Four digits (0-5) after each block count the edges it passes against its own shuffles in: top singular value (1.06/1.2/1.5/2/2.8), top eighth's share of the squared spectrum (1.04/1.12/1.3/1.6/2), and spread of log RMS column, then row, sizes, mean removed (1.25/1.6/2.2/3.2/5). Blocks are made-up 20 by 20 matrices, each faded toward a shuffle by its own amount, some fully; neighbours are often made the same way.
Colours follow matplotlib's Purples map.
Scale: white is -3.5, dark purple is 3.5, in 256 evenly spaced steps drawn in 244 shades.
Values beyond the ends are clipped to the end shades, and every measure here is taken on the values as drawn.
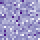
0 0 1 0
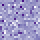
0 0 0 0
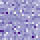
0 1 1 0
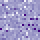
0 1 0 1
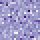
0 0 0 0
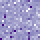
0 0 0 0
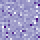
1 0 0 0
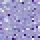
1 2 0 1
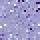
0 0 0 0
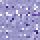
2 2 1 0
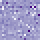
1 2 0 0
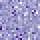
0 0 0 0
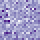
2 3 1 1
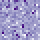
0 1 0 1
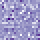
2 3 1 1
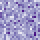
2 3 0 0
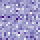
1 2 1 0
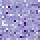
1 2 0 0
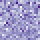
1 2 0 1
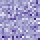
1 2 0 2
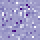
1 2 1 0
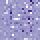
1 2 1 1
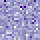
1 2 0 0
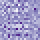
3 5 2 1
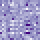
3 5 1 1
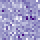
2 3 0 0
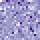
1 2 0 0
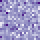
1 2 0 0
